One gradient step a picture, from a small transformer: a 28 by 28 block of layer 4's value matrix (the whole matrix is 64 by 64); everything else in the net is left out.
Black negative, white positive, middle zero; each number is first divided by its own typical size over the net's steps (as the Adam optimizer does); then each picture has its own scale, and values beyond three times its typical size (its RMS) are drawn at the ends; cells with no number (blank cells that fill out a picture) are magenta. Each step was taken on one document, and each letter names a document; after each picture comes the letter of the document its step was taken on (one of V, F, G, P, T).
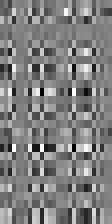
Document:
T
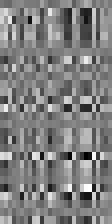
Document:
T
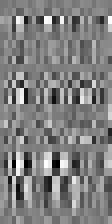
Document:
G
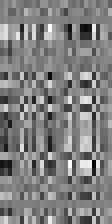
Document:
T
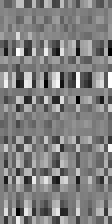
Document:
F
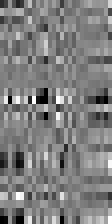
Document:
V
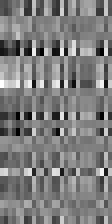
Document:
F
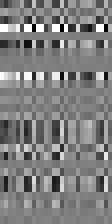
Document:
F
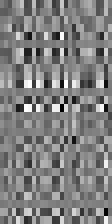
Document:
F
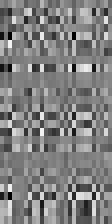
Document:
T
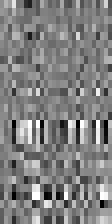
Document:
G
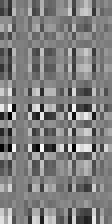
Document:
T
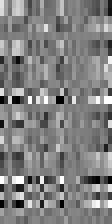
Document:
V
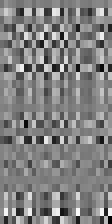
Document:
F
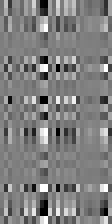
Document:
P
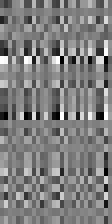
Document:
F
